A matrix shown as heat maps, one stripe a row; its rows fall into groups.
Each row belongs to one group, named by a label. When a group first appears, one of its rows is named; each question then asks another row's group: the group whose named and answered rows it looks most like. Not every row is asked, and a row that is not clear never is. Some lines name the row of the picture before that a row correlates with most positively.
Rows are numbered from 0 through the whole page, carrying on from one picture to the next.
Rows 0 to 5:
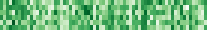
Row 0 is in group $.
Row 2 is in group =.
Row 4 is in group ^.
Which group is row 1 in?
=
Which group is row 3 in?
=
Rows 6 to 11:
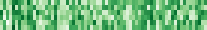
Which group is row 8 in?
$
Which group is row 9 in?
$
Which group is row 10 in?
^
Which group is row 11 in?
^
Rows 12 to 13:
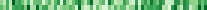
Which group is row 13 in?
$
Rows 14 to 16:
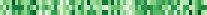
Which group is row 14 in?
^
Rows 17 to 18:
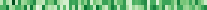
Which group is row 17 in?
^
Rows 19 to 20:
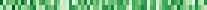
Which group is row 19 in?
=
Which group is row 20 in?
^
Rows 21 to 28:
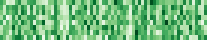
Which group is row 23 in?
=
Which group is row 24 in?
^
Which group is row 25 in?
=
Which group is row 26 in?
^
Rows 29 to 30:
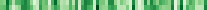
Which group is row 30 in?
=
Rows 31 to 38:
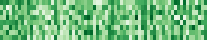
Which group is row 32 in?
^
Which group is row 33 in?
$
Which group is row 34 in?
=
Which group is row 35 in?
$
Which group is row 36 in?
=
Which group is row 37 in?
=
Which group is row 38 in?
=
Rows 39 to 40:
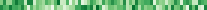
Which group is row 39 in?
$
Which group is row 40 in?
=
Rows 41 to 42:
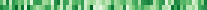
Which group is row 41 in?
$
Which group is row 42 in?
$
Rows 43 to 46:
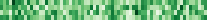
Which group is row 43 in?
$
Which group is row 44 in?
=
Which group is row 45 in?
^
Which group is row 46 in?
$
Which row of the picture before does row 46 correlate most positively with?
42
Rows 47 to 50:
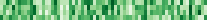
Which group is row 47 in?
=
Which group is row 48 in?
^
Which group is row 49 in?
^
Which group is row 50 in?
=
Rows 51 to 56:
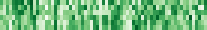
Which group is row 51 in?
$
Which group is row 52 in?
=
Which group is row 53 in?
$
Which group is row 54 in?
^
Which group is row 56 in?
^
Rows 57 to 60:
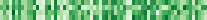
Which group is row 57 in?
^
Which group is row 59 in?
^
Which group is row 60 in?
^
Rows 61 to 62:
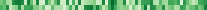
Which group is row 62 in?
=
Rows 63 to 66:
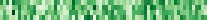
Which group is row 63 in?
$
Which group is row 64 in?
^
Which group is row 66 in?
=
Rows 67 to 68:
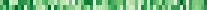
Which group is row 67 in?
=
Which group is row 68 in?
$
